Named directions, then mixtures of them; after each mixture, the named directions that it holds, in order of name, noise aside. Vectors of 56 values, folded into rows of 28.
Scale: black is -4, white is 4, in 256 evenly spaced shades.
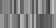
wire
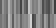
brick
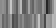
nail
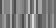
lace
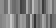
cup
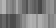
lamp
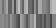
brick, wire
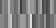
brick, cup, wire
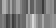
lace, lamp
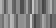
cup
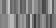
cup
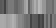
lamp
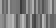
cup, lace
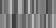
lace, nail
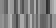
cup, nail, wire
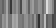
nail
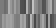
cup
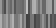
brick, cup, lamp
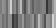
nail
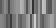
cup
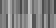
brick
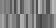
wire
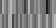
brick, nail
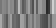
nail, wire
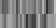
lace, lamp, nail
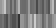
lamp, wire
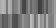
cup, lamp, nail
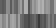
brick, lamp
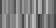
lace, nail
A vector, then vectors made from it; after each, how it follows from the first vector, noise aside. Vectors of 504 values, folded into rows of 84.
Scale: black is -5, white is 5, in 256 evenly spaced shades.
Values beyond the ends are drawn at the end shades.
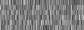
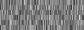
sign-scrambled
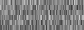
sign-scrambled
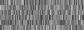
sign-scrambled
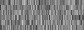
sign-scrambled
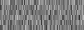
sign-scrambled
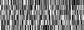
scaled up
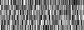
scaled up
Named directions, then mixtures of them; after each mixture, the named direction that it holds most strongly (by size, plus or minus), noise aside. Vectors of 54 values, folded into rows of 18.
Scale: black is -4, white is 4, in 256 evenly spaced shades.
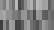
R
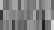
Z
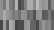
R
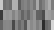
Z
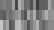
R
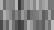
R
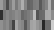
Z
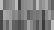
Z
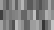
R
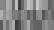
R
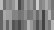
Z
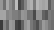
R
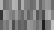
Z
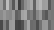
R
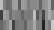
Z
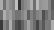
R
